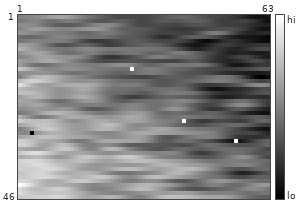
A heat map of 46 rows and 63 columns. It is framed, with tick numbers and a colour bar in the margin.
Overall the values sit about 50% of the way up the scale. The halves do not mirror each other. There is an overall slope up to the bottom left. Four lone cells stand out: three far higher and one far lower than their neighbours. The grain runs across in streaks.
